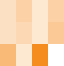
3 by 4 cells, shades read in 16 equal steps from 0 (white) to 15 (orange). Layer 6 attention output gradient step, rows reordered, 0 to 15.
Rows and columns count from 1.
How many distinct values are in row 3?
4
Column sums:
17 14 21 13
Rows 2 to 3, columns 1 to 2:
4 5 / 9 3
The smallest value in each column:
4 3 3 0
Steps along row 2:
up down up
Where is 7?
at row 2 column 4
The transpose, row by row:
4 4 9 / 6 5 3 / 3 3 15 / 6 7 0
